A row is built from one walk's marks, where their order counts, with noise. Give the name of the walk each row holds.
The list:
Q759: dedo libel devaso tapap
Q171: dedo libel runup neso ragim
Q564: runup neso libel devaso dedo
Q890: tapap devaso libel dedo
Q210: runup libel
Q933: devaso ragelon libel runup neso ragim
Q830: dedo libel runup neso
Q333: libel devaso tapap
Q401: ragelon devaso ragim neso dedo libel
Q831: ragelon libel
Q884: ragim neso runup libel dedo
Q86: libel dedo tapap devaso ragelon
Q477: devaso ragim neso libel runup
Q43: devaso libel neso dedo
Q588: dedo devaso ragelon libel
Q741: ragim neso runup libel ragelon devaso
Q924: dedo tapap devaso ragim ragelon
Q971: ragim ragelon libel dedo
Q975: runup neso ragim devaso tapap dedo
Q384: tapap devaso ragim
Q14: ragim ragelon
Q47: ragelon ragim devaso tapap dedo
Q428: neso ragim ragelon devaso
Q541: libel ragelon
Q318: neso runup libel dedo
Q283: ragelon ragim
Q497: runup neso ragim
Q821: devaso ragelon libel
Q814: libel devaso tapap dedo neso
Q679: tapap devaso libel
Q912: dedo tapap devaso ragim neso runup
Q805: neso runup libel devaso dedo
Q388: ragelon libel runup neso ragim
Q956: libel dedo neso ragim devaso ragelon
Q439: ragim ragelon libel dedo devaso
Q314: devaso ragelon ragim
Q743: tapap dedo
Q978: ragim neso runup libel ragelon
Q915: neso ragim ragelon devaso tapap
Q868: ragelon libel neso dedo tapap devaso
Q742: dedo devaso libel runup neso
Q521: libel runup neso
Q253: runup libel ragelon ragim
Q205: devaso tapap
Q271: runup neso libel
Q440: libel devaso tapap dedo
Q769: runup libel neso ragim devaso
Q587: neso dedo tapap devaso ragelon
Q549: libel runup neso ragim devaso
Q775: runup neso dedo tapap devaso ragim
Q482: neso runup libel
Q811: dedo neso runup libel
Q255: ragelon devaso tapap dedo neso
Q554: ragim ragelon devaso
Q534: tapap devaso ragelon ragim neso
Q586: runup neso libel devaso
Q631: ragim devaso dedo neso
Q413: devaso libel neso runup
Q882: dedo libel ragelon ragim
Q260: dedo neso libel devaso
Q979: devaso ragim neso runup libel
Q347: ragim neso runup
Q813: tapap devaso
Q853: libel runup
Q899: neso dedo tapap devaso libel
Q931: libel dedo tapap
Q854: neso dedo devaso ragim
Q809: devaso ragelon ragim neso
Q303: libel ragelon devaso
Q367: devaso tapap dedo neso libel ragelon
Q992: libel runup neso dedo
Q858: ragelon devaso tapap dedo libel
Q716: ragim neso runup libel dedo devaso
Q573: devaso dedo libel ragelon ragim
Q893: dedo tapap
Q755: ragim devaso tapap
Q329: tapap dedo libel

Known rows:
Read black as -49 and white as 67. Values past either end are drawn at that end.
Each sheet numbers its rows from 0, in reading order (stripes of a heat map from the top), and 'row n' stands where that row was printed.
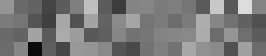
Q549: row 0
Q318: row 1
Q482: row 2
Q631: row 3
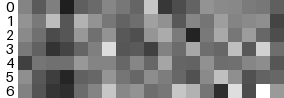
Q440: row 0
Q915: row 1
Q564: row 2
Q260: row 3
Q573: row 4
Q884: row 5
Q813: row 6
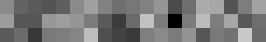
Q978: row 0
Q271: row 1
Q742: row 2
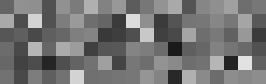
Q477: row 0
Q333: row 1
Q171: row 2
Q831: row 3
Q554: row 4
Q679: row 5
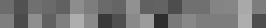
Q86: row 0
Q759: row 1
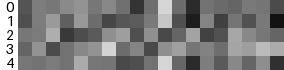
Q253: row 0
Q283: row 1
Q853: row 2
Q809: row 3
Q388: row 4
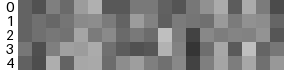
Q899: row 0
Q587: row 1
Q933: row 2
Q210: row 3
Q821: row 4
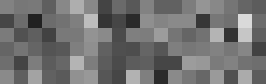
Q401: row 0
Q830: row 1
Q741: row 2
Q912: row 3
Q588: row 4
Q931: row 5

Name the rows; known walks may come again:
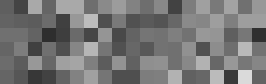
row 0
Q821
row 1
Q924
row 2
Q347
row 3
Q814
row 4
Q979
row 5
Q439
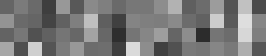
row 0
Q428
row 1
Q549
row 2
Q521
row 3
Q333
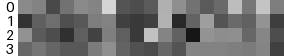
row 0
Q769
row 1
Q882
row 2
Q992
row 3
Q912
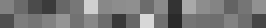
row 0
Q890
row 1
Q253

